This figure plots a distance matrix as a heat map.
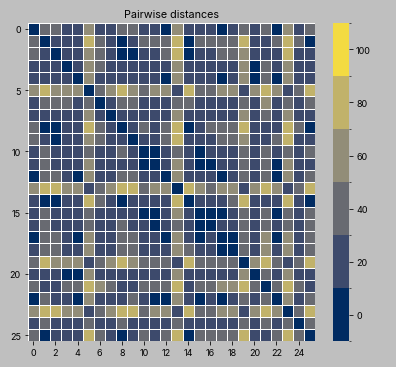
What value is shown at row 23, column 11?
60
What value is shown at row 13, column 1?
80
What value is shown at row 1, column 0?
40
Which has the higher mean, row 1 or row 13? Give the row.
13
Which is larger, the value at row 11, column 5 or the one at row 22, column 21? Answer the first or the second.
the first
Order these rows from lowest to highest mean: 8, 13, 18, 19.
18, 8, 19, 13
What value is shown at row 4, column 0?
20
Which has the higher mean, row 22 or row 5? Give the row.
5
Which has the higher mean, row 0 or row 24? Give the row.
0
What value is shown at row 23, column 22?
60
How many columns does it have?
26
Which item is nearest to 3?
20
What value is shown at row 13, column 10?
40
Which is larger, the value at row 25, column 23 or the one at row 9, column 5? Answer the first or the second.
the first
